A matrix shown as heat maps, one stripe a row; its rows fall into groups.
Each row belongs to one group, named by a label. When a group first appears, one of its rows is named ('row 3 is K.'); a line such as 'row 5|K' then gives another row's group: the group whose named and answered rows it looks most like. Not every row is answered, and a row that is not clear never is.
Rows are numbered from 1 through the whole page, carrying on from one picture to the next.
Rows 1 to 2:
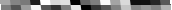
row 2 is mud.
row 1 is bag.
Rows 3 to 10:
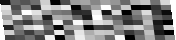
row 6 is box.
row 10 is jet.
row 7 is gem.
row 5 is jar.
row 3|jet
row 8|mud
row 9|gem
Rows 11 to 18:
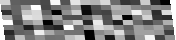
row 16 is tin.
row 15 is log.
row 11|gem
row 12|mud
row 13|mud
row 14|jar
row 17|mud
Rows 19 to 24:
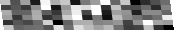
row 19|bag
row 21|log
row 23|jet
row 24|gem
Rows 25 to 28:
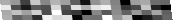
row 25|box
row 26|gem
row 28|bag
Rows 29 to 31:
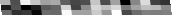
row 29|jar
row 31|tin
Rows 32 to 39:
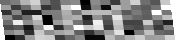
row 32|mud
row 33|log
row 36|box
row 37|jet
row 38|box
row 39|mud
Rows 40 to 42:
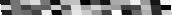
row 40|mud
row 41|gem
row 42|jet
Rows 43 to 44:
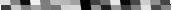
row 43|box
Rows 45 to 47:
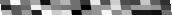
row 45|box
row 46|mud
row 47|bag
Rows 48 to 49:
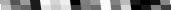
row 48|bag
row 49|bag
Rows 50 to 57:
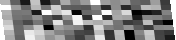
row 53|log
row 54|gem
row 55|log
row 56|jar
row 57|jar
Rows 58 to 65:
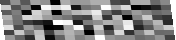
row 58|jet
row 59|bag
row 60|jet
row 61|jar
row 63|log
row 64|box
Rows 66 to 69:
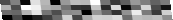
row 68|mud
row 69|tin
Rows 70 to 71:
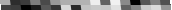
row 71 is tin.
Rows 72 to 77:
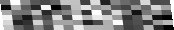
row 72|box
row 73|jet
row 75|gem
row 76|log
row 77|gem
